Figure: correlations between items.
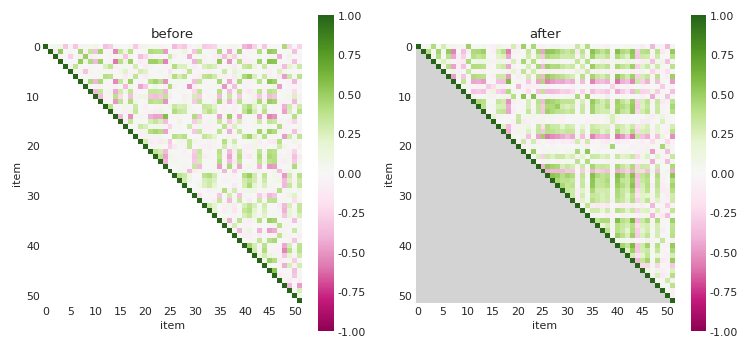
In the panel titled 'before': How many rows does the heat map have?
52
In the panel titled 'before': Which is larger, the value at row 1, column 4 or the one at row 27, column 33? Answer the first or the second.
the second
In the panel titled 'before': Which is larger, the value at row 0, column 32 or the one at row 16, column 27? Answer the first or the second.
the second
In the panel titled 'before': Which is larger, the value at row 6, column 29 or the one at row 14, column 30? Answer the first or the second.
the second
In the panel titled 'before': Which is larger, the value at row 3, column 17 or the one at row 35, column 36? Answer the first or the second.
the first
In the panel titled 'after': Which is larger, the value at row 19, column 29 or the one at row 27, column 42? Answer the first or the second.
the second
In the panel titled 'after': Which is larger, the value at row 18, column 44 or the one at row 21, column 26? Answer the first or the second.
the first
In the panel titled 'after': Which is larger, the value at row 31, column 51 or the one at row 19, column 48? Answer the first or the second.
the first
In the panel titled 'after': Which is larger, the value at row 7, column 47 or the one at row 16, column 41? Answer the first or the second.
the second
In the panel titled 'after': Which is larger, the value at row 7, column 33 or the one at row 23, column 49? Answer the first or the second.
the second
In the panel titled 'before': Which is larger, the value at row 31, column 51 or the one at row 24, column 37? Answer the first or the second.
the second
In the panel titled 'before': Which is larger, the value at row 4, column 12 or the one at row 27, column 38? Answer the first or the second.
the first
